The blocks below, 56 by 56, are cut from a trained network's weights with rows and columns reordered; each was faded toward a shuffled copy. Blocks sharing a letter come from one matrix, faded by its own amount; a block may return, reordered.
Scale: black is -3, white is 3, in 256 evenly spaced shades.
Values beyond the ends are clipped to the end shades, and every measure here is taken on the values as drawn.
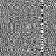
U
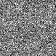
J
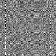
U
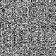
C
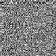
U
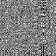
U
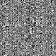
C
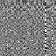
U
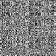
C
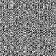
C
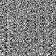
C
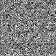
J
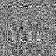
U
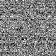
J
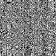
C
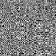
U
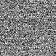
J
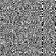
U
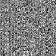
C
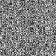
C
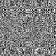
U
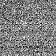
J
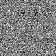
J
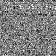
J
